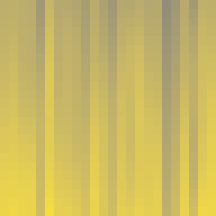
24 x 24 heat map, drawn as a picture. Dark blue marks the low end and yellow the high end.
The grain runs up and down. There is an overall slope up to the bottom. Overall the values sit about 80% of the way up the scale.
